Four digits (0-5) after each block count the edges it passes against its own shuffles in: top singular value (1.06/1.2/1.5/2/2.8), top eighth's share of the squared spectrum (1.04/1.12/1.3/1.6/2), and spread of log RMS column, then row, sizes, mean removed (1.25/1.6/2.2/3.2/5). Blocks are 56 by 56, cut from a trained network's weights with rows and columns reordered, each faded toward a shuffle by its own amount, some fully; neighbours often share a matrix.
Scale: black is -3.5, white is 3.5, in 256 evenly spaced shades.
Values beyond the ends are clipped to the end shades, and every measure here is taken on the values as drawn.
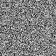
2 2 0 0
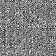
3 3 0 1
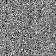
2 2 1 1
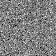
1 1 0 0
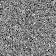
0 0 0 0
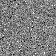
0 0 0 0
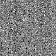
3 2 1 0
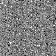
2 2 1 1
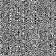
3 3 2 1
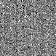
2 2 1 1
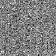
2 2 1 0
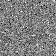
0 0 0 0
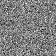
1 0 0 0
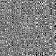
3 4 2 2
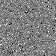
0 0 0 0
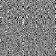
4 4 2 2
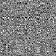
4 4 2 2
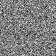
0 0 0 0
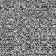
4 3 0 2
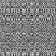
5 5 1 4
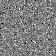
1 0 0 0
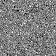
1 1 0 0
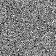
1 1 0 0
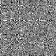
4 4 1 2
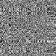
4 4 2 2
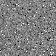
1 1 0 0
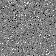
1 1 0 0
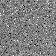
0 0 0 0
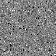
2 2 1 1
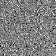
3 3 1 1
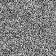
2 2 0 0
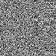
3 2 0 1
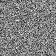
1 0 0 0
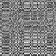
5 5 2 4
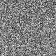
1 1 0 0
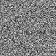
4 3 0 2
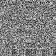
3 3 0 1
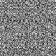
4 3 0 2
